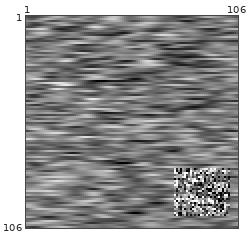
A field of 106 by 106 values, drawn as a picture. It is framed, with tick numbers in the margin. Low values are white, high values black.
The grain runs across in streaks. No overall slope runs across the table. The bottom right is the roughest part. The halves do not mirror each other. An odd patch, rougher than its surroundings, sits in the bottom right.
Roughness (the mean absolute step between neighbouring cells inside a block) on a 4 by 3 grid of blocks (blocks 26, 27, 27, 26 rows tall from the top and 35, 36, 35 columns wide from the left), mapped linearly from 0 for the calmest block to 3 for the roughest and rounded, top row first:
0 0 0 | 0 0 0 | 0 0 1 | 0 0 3
